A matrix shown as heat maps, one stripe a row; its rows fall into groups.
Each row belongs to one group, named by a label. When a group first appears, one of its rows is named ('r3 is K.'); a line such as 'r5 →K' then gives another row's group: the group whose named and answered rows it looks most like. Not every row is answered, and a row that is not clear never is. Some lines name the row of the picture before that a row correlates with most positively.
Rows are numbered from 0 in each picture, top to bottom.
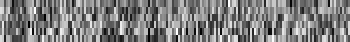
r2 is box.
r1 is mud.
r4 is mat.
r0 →mud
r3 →mat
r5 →mud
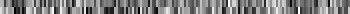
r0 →mud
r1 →mud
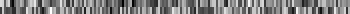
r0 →mud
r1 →mat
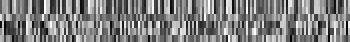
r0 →box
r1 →box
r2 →mud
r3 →mat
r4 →mat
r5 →mud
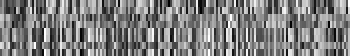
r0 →mat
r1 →mat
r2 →mud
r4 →box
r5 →box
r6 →mud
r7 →box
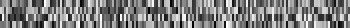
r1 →mud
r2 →mat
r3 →box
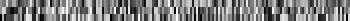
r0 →box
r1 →mat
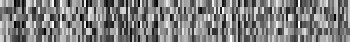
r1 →mat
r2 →box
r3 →mud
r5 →mud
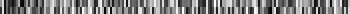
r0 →mat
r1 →mat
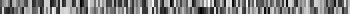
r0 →box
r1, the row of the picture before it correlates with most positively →0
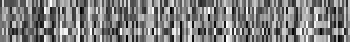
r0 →mat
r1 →box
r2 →box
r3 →box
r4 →mat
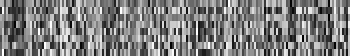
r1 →mat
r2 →mud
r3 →mat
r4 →mat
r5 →mat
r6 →box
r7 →mat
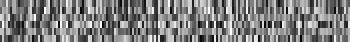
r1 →box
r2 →mud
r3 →mat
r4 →mud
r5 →mat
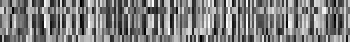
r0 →box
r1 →mud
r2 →box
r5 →mat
